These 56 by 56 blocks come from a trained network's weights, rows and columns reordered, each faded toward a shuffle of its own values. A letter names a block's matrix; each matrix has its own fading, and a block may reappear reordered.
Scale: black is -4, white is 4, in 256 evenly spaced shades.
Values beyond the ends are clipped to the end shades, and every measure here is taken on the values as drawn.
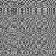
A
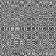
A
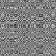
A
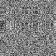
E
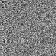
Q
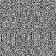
E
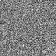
Q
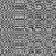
A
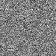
Q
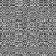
A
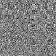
E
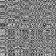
A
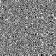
E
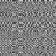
A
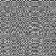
A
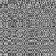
A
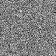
Q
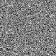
Q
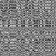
A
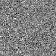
Q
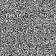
Q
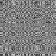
A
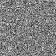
Q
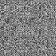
E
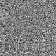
E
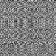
A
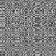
A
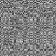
A
